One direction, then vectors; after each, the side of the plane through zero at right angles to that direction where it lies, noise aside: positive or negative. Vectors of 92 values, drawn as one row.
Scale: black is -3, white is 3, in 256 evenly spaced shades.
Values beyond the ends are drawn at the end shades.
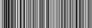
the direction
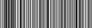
positive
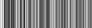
positive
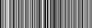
negative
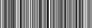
positive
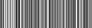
negative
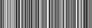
negative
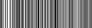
negative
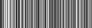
negative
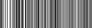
negative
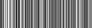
negative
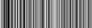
positive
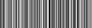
negative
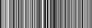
negative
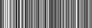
negative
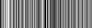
negative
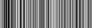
positive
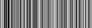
positive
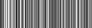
negative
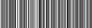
positive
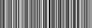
negative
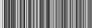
positive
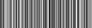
negative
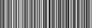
negative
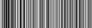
positive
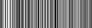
negative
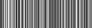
negative
